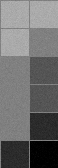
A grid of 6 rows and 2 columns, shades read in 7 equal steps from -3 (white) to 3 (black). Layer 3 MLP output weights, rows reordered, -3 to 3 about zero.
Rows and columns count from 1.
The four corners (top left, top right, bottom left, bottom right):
-1 -1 2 3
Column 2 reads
-1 0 1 1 2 3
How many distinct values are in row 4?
2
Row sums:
-2 -1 1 1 2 5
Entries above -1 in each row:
0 1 2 2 2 2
